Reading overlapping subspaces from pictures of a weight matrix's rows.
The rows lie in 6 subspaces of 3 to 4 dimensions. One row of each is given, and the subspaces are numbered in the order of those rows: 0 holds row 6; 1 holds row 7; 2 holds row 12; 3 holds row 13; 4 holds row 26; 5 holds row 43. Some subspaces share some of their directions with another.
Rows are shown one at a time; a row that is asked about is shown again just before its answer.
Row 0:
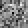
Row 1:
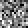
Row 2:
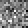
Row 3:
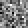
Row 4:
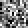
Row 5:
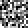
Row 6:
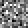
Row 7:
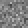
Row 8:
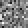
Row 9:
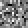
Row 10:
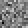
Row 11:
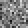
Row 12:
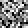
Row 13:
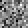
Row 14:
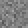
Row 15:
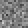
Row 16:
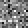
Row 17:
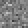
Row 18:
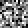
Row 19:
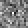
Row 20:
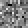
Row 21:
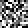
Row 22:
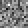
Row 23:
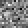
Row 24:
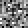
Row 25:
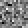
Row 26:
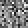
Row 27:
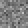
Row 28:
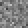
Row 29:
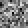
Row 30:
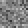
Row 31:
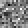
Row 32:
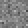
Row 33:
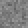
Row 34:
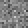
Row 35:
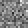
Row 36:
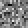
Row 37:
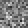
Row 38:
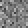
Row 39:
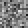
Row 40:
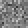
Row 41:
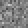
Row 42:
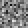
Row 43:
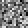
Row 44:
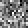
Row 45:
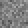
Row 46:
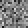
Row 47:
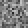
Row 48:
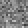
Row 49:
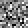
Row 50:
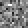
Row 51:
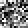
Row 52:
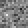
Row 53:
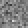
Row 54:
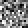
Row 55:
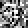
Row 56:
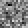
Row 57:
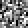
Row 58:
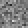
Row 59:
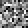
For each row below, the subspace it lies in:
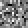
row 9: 2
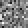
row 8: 1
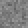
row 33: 1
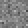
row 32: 5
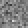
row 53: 0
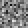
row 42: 0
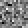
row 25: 3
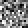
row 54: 3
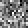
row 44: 5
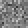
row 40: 3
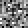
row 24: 0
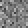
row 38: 3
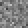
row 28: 3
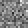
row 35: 5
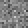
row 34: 5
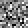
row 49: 1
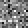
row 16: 5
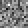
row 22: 0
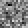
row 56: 1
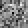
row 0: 3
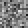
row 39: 0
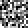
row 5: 1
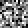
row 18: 1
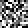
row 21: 2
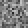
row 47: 5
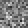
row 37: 1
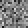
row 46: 3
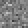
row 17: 0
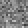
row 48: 0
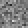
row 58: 0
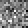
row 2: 5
